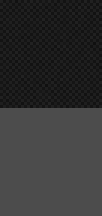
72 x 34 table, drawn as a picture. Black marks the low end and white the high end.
The table splits into 2 rows of 1 panel. Panel 1,1: very low, checkered, faint in contrast. Panel 2,1: low, flat.
